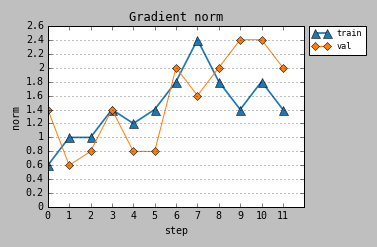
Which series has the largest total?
val
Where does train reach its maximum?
7
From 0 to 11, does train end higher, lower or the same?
higher
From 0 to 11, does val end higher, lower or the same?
higher
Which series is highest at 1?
train
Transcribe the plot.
Title: Gradient norm
x-axis: step, ticks 0 1 2 3 4 5 6 7 8 9 10 11
y-axis: norm, ticks 0 0.2 0.4 0.6 0.8 1 1.2 1.4 1.6 1.8 2 2.2 2.4 2.6
Legend: train, val
Values:
train: 0.6 1 1 1.4 1.2 1.4 1.8 2.4 1.8 1.4 1.8 1.4
val: 1.4 0.6 0.8 1.4 0.8 0.8 2 1.6 2 2.4 2.4 2
